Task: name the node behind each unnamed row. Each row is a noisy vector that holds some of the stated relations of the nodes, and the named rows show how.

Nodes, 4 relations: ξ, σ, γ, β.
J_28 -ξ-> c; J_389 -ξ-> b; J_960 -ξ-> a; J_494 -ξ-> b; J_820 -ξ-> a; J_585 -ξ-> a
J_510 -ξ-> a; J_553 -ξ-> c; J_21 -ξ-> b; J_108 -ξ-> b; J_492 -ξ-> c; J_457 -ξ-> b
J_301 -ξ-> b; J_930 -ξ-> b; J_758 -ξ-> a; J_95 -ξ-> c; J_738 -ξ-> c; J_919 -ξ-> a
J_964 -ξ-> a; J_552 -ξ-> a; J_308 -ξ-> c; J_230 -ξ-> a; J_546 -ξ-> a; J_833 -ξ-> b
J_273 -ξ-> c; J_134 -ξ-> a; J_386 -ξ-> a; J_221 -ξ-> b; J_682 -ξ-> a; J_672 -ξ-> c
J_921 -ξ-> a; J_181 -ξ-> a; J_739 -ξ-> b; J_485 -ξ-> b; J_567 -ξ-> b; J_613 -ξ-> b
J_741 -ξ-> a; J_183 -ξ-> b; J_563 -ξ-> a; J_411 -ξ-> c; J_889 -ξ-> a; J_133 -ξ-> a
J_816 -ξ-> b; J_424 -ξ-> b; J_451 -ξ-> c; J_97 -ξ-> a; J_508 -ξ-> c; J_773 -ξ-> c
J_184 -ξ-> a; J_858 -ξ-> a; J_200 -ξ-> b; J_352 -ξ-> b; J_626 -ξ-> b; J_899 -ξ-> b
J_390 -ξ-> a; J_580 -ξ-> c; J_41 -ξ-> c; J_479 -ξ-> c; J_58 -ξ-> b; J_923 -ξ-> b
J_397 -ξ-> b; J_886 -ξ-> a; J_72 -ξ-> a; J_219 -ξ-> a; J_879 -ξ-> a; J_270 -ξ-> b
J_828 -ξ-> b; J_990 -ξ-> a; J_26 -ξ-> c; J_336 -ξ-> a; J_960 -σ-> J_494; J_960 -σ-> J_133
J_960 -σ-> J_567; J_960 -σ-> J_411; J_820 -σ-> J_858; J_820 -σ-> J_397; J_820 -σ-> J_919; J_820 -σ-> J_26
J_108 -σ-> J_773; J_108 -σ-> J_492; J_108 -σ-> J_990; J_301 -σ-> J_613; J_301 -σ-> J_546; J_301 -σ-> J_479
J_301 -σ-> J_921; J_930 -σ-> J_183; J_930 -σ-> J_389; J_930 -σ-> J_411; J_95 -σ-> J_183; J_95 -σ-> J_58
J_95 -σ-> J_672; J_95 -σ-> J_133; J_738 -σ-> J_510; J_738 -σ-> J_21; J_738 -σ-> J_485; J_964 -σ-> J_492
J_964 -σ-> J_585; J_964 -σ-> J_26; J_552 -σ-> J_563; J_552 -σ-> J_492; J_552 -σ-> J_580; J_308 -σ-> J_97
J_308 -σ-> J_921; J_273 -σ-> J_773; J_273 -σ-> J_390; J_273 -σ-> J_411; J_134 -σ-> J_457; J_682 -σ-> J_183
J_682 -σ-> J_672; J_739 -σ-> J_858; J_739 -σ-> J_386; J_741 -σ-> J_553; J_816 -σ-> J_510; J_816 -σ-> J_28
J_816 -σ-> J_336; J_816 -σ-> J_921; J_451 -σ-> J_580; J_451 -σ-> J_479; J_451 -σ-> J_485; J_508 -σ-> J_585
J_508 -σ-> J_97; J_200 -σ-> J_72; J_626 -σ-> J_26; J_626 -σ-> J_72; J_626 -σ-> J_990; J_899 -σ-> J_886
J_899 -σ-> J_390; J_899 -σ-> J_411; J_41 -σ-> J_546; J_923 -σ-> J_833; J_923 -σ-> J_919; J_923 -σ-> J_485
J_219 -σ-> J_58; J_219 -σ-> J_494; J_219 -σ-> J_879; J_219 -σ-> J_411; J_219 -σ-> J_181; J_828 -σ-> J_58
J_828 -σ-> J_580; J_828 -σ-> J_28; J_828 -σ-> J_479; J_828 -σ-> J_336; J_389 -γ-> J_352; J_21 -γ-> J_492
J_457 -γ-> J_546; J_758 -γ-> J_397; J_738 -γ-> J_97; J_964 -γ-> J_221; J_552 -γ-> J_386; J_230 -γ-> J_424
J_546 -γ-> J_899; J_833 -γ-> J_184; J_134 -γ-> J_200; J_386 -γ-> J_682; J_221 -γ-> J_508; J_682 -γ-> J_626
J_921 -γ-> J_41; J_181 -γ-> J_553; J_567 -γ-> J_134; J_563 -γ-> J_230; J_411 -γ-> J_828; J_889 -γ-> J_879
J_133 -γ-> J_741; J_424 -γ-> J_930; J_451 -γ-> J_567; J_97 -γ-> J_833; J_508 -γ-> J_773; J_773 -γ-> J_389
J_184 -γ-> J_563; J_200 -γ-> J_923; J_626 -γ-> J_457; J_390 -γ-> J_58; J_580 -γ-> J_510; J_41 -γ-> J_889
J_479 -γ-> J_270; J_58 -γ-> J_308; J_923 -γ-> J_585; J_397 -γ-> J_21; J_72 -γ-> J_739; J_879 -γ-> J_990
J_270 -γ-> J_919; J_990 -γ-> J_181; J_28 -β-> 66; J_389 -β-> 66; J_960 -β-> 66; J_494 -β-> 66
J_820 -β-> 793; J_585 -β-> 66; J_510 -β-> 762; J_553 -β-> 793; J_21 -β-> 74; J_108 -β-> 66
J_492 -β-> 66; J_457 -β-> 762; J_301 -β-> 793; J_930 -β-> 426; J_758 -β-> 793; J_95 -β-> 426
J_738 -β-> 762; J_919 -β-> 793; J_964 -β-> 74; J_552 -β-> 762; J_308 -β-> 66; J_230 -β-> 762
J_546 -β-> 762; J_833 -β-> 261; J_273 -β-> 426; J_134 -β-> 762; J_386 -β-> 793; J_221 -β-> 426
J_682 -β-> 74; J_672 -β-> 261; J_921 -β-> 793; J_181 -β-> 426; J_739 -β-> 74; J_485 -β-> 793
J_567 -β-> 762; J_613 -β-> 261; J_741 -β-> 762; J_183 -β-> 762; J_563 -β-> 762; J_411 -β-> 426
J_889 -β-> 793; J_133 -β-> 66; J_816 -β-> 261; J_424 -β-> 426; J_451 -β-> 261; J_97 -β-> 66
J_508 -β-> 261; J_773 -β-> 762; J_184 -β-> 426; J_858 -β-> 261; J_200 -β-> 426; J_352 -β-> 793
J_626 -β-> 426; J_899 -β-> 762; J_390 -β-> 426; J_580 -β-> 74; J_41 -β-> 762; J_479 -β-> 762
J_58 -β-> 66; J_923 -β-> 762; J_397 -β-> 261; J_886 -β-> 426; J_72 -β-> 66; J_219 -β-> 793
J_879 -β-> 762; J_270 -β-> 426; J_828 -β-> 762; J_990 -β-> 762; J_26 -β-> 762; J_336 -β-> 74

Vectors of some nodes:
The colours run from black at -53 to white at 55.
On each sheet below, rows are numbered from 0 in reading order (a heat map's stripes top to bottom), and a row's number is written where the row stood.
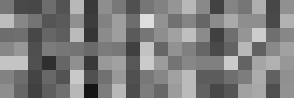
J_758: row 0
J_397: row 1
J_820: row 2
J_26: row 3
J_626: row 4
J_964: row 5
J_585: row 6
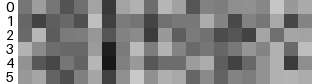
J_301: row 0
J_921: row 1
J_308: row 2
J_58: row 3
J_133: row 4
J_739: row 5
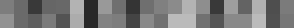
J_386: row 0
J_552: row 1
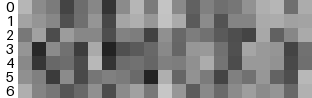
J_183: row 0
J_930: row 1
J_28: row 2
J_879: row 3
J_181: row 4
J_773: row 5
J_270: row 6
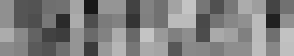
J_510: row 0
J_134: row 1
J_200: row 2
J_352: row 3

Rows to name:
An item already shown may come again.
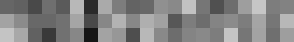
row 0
J_219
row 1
J_21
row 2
J_457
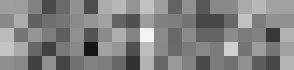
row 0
J_930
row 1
J_95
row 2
J_833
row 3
J_457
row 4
J_773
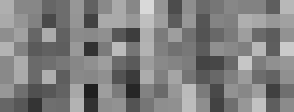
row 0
J_424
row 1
J_930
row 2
J_451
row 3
J_389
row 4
J_95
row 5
J_451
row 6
J_546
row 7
J_919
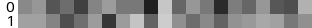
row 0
J_508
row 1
J_816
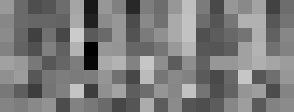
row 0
J_546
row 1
J_741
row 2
J_964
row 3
J_960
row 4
J_899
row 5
J_672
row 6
J_336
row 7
J_41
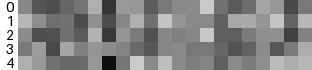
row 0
J_886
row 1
J_923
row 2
J_390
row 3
J_580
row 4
J_108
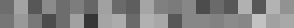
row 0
J_273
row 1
J_301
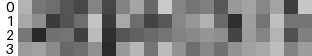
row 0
J_567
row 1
J_682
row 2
J_889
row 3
J_828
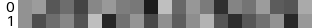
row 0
J_508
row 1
J_97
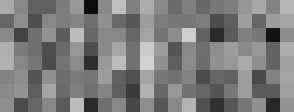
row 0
J_494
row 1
J_553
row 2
J_184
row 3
J_270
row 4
J_613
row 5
J_411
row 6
J_479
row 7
J_97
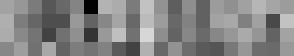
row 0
J_899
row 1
J_221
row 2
J_613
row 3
J_738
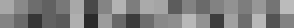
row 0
J_21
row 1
J_386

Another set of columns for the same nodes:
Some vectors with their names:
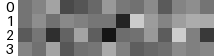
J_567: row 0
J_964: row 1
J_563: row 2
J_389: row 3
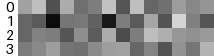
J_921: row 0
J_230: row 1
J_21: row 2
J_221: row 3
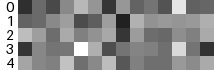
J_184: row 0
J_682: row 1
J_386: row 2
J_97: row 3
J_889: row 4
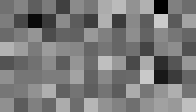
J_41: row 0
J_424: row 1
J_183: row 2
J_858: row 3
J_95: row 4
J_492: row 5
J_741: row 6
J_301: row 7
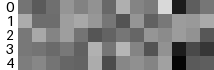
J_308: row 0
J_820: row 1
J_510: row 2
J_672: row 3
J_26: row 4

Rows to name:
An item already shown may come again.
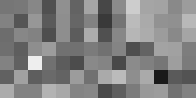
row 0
J_21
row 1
J_739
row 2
J_21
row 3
J_960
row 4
J_899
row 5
J_479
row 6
J_919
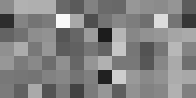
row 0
J_546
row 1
J_97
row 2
J_682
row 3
J_552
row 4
J_816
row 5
J_964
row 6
J_828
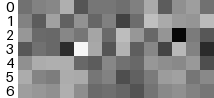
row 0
J_134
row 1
J_739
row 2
J_508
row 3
J_833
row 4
J_546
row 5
J_919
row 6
J_585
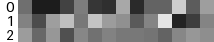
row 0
J_930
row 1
J_553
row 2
J_108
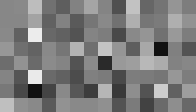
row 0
J_457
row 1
J_923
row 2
J_899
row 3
J_508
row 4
J_336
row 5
J_899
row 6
J_424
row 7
J_397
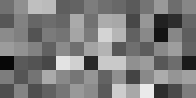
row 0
J_181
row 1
J_411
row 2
J_451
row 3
J_613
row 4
J_738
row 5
J_219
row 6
J_580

